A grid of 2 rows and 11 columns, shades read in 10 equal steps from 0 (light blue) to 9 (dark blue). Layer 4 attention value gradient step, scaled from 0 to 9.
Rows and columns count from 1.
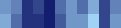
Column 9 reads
2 0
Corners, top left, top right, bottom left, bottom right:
3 4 2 3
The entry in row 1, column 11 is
4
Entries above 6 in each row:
4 4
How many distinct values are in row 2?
8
